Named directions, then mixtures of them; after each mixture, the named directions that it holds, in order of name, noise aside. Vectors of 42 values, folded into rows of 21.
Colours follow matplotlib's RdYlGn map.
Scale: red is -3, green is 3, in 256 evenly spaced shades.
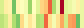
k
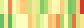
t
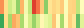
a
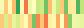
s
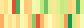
k, s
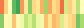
a, k, s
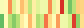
k, t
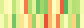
k, s, t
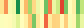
a, k, s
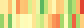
t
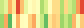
k, s, t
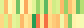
s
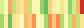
t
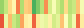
a
